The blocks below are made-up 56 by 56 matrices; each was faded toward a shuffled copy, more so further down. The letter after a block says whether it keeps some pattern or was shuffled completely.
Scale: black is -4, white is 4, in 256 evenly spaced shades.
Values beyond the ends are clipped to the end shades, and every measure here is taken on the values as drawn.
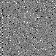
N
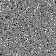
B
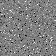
B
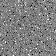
B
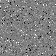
B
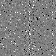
N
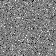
B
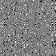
N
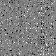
N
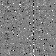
N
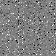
N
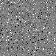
N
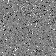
B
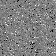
B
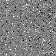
N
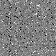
N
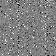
N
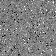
B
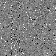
N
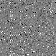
N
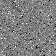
B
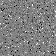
N
